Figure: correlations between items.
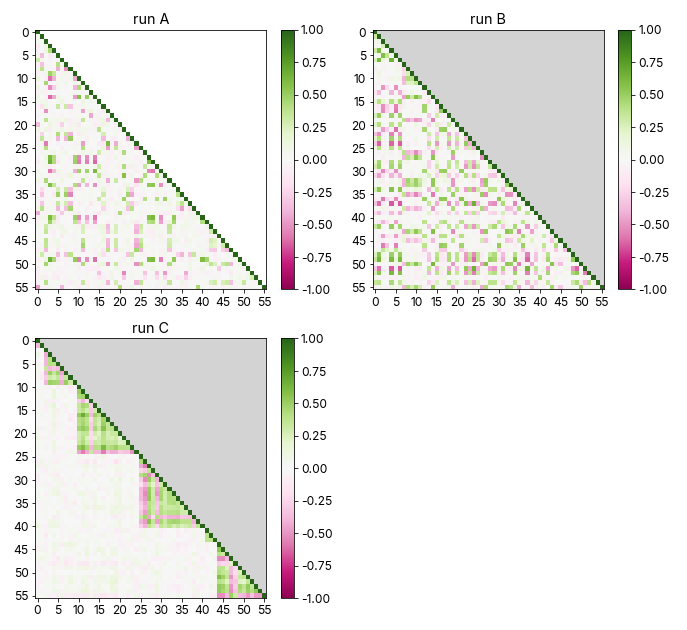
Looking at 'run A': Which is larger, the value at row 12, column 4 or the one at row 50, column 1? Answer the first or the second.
the second
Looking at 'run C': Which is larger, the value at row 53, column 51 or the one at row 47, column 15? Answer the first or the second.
the first
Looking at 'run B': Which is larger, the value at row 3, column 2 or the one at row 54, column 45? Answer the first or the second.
the first
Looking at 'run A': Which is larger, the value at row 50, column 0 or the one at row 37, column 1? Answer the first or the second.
the first
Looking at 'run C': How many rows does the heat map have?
56
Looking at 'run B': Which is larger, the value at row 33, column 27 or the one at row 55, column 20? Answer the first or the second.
the first
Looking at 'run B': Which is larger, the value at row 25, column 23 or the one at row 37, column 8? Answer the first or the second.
the first
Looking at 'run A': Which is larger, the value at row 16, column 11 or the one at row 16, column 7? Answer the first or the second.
the second
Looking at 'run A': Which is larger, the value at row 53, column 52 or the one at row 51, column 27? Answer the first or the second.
the first
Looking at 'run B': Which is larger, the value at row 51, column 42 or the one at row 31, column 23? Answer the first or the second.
the second
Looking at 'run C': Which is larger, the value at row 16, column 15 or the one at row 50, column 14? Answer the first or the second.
the first
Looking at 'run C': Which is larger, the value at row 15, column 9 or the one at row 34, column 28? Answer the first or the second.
the second
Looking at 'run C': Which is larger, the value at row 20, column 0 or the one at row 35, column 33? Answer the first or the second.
the second
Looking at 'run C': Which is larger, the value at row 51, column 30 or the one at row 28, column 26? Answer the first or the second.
the first
